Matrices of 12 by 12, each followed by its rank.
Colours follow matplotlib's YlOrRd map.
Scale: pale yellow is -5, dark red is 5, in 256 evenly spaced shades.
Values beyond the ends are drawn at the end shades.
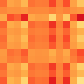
one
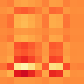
one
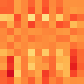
two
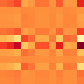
one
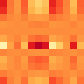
one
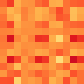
two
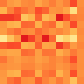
two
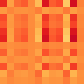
one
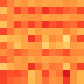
two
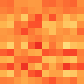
two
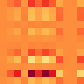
one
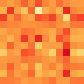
two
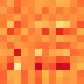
two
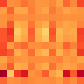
two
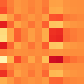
one
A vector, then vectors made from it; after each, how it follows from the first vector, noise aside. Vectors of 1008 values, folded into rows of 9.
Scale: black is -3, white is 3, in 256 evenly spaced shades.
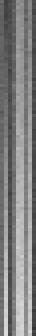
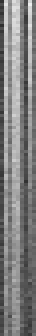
reversed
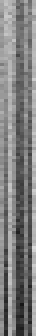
negated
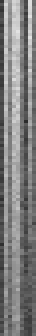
reversed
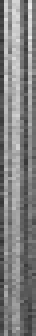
reversed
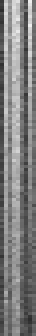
reversed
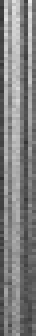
reversed
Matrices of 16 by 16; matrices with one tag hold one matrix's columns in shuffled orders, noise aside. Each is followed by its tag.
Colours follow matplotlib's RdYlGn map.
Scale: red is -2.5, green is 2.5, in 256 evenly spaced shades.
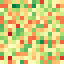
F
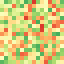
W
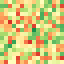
F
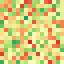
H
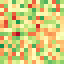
W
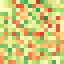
W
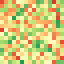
H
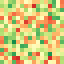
F
